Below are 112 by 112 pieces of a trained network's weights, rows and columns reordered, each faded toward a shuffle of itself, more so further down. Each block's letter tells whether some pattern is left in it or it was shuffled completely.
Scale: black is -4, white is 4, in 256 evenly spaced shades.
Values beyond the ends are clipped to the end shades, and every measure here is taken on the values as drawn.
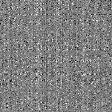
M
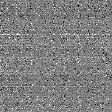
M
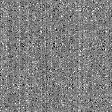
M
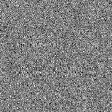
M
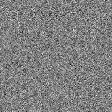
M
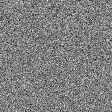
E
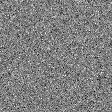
E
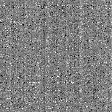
M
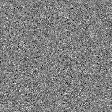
M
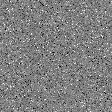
E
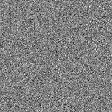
M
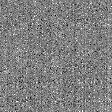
M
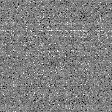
M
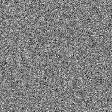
M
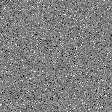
E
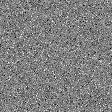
E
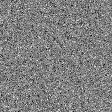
E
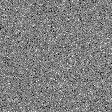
E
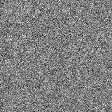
M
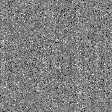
M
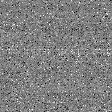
M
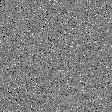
E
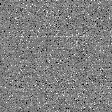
M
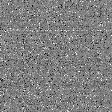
M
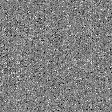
M
